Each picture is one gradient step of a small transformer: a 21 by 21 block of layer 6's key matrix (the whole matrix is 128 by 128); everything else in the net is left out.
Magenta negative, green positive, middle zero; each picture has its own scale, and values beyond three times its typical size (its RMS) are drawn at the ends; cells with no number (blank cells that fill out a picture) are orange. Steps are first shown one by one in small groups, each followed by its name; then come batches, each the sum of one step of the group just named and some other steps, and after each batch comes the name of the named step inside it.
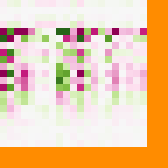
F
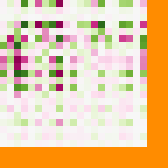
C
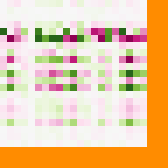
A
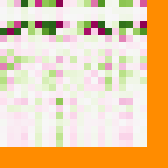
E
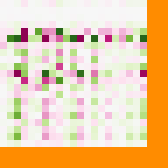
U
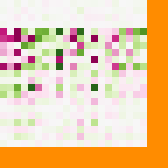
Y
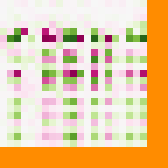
U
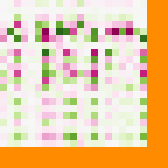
A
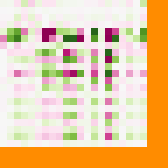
U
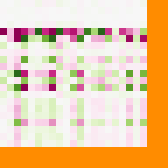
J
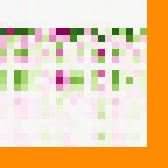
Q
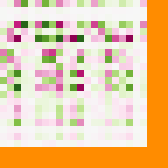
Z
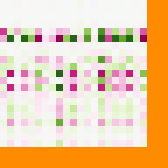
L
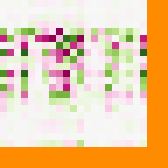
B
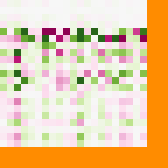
Q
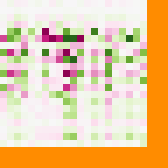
B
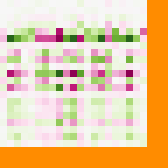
L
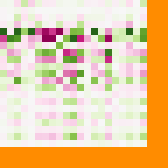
Q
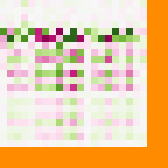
L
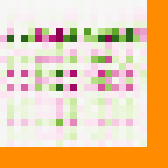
L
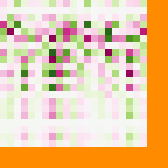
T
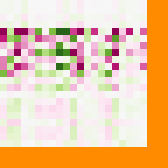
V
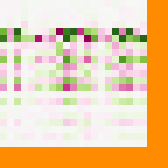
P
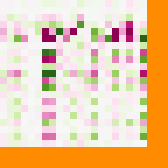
T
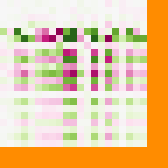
P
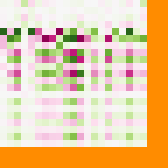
T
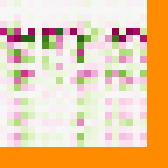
T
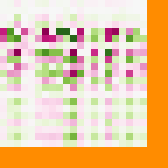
V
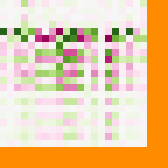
P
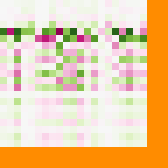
P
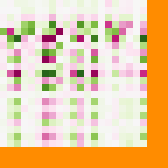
T
